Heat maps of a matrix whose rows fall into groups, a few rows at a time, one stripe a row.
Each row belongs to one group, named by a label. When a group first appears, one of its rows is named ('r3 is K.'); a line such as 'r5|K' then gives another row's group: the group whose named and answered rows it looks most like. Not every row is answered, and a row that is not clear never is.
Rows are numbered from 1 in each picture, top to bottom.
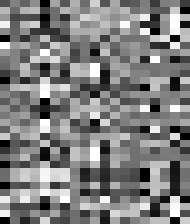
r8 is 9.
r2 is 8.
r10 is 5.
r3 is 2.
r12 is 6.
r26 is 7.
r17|5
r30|2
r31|8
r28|7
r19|7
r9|7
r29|8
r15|5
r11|5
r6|6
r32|6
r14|9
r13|7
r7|8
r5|2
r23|5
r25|7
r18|9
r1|5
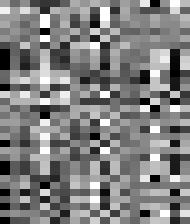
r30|6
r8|6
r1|2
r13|6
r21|6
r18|9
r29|5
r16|2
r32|6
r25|6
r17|5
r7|5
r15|7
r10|6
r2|8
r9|6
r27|5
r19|7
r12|7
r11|7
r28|6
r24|6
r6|9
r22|9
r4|9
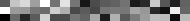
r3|6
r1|7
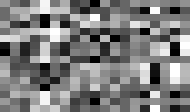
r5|7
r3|5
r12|2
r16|7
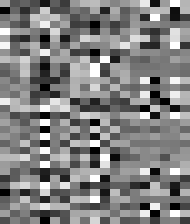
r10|5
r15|8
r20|9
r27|7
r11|5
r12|2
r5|8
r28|6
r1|2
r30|7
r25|2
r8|9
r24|9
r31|2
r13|5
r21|5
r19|5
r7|8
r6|2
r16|7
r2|6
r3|7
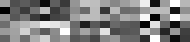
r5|8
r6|7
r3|2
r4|7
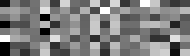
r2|9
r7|6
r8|6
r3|5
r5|5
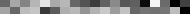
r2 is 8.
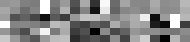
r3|2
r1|9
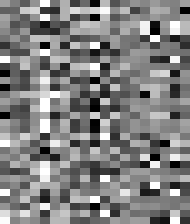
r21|8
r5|2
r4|2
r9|8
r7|5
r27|7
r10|5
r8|9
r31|8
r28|8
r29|5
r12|9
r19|9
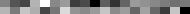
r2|8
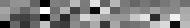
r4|6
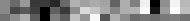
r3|5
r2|2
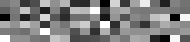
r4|8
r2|5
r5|9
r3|6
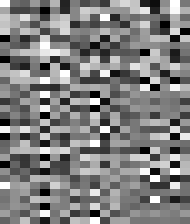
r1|8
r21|5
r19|8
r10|2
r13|2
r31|9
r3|8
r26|7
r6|6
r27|8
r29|7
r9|6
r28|5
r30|5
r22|7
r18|6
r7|9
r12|7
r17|5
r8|7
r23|2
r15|5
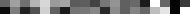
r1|7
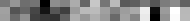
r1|5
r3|2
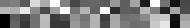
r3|6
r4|6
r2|8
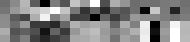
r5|2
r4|2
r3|9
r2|7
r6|2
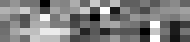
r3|9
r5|7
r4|7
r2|8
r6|7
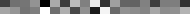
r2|9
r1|5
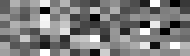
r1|7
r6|5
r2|5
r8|9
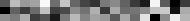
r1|7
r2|6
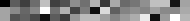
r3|2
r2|9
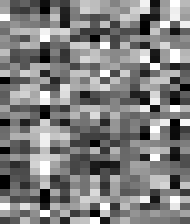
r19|7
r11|8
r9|2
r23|7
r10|7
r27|6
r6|9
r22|6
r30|8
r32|5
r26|6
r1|2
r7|8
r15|7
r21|9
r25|9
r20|7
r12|6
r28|5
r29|2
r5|7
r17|5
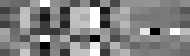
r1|9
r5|2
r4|5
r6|9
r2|5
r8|5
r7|5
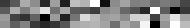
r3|2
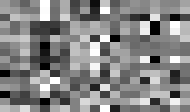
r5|2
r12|7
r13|9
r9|2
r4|2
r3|7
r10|5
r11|6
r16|8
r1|9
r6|8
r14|6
